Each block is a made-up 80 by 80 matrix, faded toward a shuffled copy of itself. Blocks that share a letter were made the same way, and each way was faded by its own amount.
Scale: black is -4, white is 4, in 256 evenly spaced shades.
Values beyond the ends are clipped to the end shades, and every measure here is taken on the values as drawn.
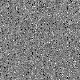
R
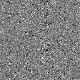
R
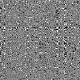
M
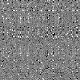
M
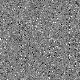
R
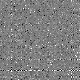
M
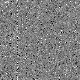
R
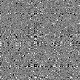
M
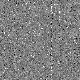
R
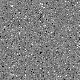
R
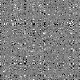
M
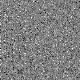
R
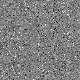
R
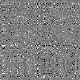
M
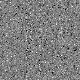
R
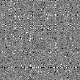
M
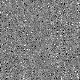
R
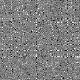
M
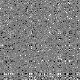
M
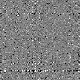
M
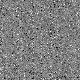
R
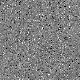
R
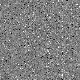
R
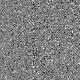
R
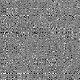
M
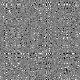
M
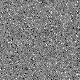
R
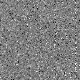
R
